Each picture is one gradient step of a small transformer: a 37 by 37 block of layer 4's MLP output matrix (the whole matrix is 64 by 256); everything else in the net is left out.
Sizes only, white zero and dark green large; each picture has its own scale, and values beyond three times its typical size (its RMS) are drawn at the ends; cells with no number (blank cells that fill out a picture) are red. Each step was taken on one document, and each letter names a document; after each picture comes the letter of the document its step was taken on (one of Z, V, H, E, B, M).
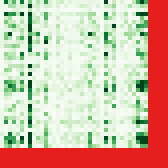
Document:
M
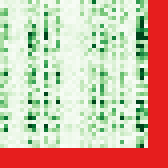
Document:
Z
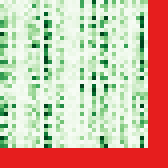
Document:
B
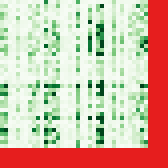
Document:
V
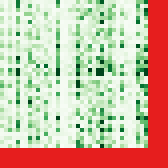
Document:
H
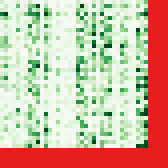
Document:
H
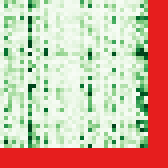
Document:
M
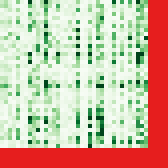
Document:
V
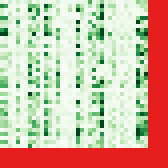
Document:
H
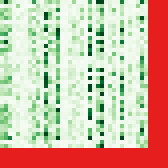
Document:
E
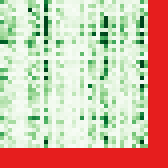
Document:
B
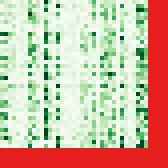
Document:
Z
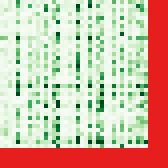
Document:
V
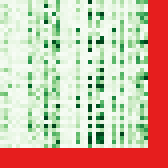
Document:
V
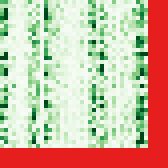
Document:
Z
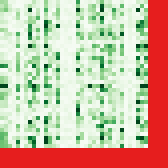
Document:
H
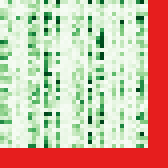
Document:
E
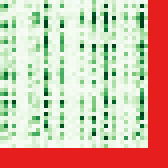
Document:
B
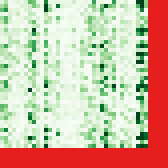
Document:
Z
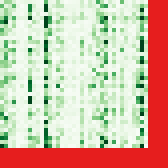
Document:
B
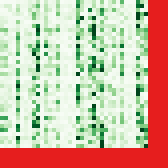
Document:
H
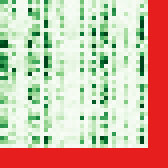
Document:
B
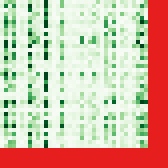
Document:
B
